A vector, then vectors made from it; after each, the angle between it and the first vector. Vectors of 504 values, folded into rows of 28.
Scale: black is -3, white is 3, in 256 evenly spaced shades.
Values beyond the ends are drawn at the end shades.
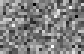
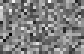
orthogonal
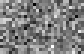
nearly parallel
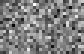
nearly opposite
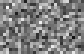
partly aligned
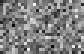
nearly opposite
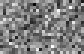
nearly parallel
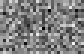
partly aligned
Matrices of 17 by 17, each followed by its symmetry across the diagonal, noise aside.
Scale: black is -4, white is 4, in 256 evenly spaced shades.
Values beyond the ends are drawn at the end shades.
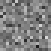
antisymmetric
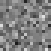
antisymmetric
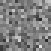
antisymmetric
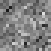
symmetric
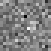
neither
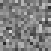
neither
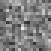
antisymmetric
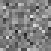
antisymmetric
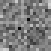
symmetric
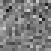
neither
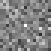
symmetric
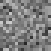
neither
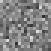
symmetric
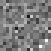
symmetric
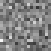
neither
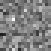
neither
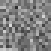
neither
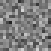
antisymmetric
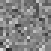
neither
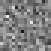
antisymmetric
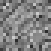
symmetric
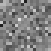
symmetric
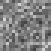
symmetric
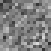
symmetric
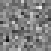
antisymmetric
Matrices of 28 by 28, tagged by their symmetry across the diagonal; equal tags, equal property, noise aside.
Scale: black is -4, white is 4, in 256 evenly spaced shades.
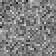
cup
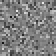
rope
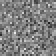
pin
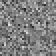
rope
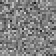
pin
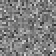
rope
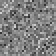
cup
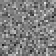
rope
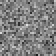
pin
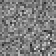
cup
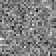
pin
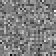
rope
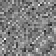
cup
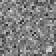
cup
